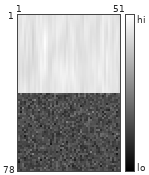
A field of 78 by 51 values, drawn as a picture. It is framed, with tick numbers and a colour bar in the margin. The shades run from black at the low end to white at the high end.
It is made of 2 by 1 panels. Panel 1,1: very high, streaked downward, faint in contrast. Panel 2,1: low, fine-grained.
